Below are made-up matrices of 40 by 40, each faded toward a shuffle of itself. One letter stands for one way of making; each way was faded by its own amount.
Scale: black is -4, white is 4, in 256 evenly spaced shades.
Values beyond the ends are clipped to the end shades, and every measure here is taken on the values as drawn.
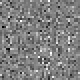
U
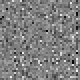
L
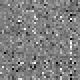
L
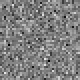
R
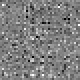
U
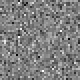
R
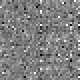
U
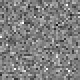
R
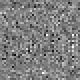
U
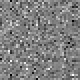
U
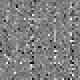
L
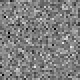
R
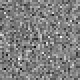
R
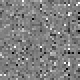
L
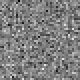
R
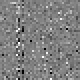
L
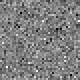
R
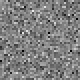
R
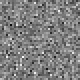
R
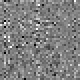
U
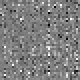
L
